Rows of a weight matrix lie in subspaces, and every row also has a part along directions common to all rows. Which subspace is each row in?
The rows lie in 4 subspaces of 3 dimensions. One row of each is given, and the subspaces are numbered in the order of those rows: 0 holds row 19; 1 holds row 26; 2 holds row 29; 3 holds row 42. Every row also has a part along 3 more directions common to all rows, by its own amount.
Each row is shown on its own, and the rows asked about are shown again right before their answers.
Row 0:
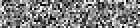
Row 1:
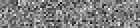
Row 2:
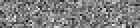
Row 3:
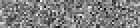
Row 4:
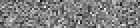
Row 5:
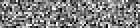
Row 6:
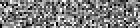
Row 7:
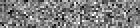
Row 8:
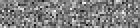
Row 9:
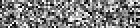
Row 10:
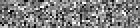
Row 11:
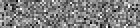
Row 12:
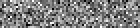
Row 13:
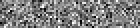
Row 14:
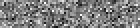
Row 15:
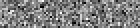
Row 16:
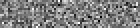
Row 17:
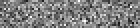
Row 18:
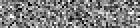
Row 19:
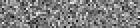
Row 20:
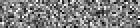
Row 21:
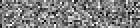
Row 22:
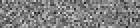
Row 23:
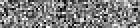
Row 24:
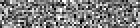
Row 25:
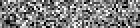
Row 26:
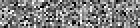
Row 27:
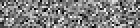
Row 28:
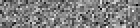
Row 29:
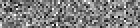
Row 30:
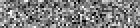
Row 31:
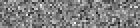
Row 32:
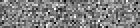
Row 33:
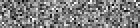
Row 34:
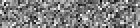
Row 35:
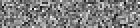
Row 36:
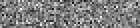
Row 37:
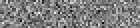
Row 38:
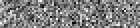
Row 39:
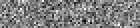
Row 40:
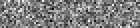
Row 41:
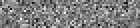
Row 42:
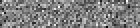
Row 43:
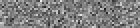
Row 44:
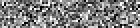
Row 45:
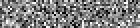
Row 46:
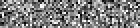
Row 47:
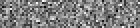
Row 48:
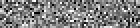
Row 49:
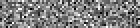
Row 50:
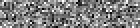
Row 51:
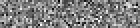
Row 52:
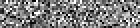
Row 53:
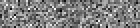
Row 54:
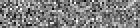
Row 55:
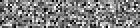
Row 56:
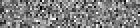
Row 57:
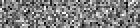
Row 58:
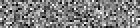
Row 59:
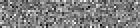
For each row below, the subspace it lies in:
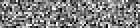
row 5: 2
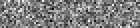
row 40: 1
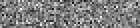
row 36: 2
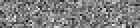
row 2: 3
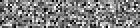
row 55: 2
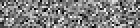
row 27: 3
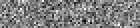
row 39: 1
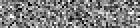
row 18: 0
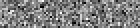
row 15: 1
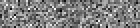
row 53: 2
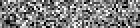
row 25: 0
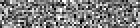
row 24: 2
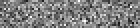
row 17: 1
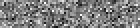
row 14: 3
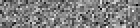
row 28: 3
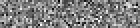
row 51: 2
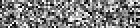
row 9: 0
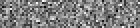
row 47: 3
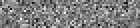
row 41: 0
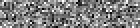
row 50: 3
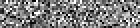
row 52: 0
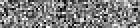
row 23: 2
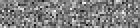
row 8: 1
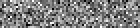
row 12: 2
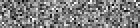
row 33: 1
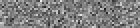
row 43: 3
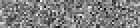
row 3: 3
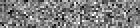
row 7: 1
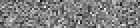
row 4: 3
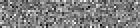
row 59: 2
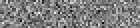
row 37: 0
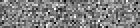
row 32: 2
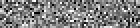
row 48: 0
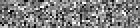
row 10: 1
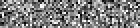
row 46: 1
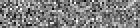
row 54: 2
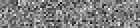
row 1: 1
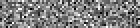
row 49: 0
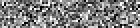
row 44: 3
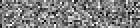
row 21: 0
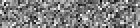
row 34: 3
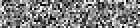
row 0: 3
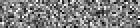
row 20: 0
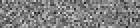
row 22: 0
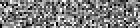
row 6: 2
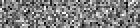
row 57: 0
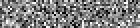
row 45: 0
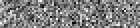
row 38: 1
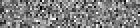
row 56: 3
